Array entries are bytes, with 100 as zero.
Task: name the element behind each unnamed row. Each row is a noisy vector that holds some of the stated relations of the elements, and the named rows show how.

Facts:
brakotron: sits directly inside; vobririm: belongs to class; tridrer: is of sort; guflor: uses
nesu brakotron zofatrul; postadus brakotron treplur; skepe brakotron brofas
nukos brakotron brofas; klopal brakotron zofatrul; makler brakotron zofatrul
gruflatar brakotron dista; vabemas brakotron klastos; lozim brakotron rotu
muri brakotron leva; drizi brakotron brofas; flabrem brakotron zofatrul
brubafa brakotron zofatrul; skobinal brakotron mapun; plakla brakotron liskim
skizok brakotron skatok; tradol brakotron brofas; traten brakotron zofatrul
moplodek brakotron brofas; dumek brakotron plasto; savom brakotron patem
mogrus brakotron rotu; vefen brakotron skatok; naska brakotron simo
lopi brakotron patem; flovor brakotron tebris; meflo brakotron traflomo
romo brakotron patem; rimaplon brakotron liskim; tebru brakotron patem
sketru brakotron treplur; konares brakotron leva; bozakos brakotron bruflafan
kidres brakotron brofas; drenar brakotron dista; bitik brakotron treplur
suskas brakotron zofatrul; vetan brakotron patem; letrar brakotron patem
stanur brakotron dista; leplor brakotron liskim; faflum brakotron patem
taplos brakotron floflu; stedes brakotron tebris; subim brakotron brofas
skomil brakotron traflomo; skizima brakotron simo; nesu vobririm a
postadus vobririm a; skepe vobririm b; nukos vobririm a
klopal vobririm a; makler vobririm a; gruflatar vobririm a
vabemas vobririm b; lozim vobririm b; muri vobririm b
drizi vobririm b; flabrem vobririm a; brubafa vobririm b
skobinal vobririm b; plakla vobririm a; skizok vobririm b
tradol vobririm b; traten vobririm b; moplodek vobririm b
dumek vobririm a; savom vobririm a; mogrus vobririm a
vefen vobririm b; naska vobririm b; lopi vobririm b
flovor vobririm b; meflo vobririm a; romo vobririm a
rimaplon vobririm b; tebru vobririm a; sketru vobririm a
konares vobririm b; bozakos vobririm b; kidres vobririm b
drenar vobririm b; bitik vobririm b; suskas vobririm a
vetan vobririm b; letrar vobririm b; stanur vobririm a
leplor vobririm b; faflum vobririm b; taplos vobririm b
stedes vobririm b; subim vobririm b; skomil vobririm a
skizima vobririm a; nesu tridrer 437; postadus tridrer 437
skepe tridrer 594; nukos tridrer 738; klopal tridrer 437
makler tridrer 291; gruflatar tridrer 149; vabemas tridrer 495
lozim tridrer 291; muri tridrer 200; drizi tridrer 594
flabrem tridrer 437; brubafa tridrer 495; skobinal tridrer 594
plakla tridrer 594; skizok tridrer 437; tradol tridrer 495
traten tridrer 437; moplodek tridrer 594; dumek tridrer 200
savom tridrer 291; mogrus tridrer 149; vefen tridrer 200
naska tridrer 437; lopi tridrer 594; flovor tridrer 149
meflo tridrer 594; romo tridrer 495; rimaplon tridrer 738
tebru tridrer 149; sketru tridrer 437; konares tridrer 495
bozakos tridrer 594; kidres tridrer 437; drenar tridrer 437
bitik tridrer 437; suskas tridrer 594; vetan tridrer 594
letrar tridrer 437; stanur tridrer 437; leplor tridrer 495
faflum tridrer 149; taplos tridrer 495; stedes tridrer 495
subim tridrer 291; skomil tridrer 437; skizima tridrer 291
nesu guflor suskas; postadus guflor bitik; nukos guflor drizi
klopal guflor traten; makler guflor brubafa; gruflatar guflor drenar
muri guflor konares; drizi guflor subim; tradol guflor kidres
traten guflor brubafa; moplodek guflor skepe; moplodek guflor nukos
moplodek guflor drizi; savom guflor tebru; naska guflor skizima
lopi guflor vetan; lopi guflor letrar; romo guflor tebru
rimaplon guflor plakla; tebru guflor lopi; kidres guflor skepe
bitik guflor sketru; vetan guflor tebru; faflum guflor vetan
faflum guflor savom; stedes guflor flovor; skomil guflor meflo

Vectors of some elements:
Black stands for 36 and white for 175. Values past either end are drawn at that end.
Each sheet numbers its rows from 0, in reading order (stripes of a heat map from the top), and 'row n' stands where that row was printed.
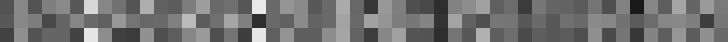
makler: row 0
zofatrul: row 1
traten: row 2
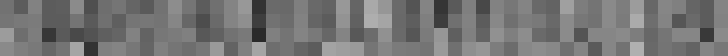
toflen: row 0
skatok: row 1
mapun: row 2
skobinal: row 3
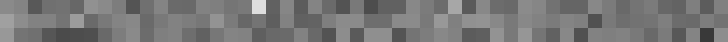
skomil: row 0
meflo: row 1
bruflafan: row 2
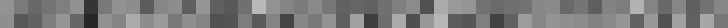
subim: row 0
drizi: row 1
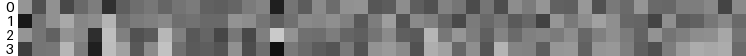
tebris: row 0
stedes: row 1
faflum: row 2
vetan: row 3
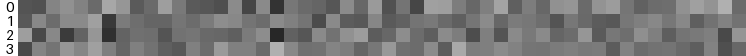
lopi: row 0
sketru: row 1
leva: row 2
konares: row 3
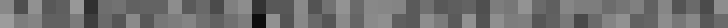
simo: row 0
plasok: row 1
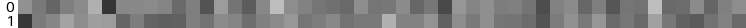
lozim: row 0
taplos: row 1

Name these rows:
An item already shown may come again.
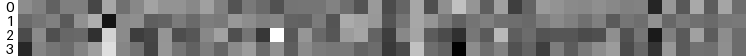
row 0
moplodek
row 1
suskas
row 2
traten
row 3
klopal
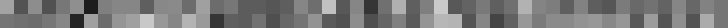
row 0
skepe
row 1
nukos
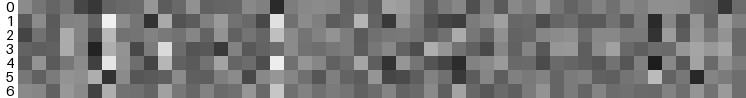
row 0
brofas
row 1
makler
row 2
tradol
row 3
tebru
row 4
makler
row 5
letrar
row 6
gruflatar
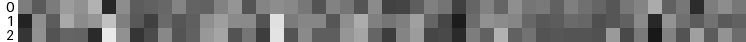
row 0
letrar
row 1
brubafa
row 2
traten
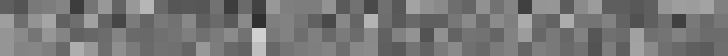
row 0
savom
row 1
patem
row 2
flovor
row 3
vefen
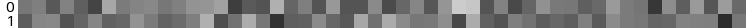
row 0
kidres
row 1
zofatrul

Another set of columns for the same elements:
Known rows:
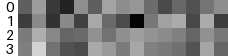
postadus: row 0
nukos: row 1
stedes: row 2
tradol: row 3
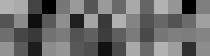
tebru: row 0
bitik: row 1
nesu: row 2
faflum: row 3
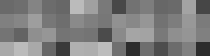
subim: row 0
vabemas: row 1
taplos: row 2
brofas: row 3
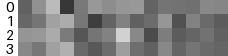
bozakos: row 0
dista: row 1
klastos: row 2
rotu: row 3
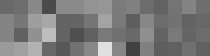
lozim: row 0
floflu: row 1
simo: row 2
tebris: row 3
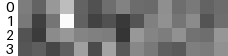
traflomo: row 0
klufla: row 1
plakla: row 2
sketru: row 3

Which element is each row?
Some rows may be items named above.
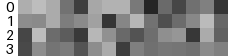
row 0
brofas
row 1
brubafa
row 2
moplodek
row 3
skepe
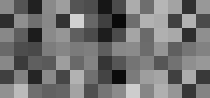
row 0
faflum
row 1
drizi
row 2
faflum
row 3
rimaplon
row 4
vefen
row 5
nukos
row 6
romo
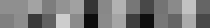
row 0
brubafa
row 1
traten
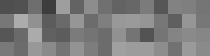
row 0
stanur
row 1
stedes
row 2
suskas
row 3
leplor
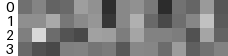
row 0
makler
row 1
brubafa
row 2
tradol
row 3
rimaplon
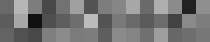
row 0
lopi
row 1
kidres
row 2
rimaplon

